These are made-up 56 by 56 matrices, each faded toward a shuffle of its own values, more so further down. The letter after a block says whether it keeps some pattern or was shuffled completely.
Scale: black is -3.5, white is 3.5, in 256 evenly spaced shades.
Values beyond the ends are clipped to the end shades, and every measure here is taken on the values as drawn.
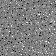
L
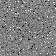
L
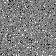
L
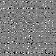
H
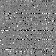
H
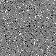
L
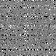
H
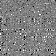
H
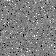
L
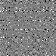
H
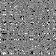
H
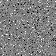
L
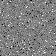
L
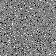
L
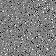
L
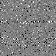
H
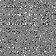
H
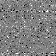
H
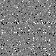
H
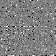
H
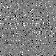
H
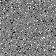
L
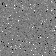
L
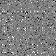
H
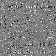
H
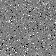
L
